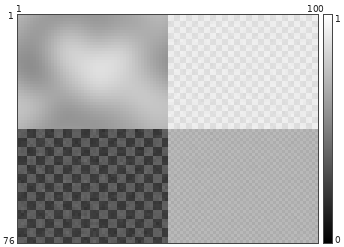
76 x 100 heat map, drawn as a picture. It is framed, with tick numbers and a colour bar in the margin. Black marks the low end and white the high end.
The table splits into 2 rows of 2 panels. Panel 1,1: high, smooth. Panel 1,2: very high, checkered, faint in contrast. Panel 2,1: low, checkered. Panel 2,2: high, checkered, faint in contrast.
